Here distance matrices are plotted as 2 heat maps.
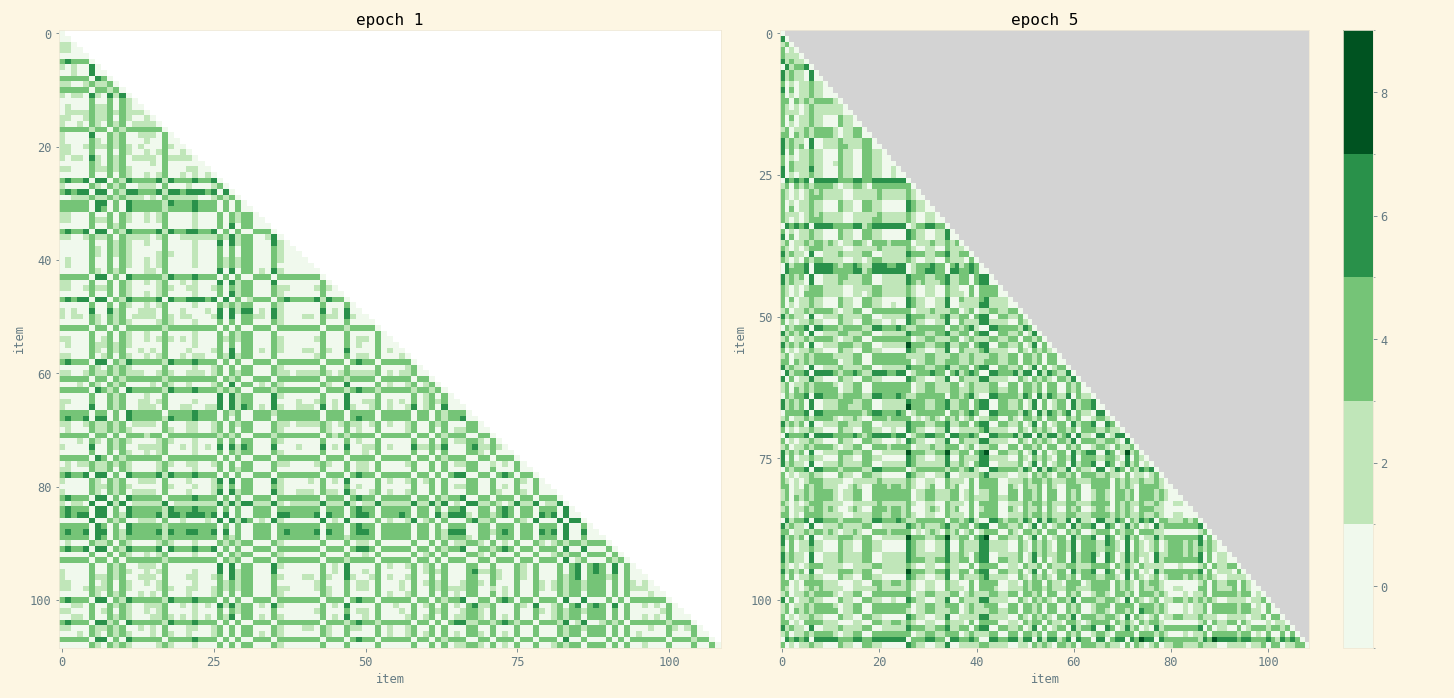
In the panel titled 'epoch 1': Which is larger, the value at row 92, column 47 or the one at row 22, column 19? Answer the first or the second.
the first
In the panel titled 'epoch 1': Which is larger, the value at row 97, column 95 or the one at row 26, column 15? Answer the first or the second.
the second
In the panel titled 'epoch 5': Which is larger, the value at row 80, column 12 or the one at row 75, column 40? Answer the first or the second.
the second
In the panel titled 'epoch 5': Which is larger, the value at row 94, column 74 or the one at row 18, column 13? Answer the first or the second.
the first
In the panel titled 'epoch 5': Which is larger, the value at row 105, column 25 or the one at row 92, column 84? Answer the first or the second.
the second
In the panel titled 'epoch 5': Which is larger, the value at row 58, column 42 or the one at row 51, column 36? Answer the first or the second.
the first
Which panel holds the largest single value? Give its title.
epoch 5
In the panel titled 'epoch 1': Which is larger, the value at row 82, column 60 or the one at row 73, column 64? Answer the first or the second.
the first
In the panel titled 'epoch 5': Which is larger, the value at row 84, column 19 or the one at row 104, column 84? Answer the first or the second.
the first
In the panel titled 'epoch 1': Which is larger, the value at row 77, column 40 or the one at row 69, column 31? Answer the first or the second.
the second
